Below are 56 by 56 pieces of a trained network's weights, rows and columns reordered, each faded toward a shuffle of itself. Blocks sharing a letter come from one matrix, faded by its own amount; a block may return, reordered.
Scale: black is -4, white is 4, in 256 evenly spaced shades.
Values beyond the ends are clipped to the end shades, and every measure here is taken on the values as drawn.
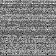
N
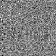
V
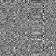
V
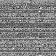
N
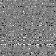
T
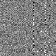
V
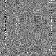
V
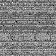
N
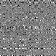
T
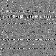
T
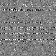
T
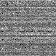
N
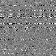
T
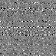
T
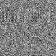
V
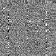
V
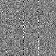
V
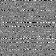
T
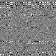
T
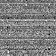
N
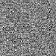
V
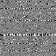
T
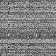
N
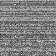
N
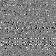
T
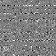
T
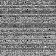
N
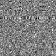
V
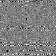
T
